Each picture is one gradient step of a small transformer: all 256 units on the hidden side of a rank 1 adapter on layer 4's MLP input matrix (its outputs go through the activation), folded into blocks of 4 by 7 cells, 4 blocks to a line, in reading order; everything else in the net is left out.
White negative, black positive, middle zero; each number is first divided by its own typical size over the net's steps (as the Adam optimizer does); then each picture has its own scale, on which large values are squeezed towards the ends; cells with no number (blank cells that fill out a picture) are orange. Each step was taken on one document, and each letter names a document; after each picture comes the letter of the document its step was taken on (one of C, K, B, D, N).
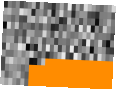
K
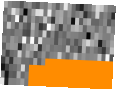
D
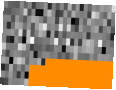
D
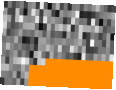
K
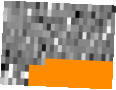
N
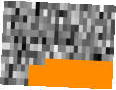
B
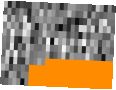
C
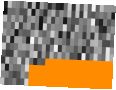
K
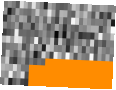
B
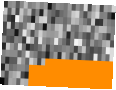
K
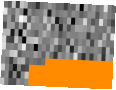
D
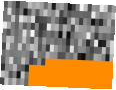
K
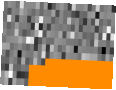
N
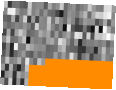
C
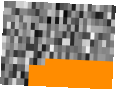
B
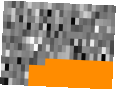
D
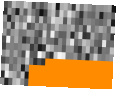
B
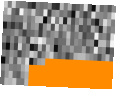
K
